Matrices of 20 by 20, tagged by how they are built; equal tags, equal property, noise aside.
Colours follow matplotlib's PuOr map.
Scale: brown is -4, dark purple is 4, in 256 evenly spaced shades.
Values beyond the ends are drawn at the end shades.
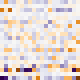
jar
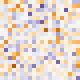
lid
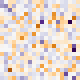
lid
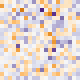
lid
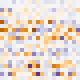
jar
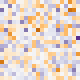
lid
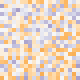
lid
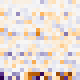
jar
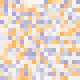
lid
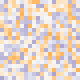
lid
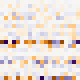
jar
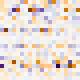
jar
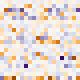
jar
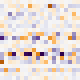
jar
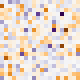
lid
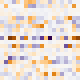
jar
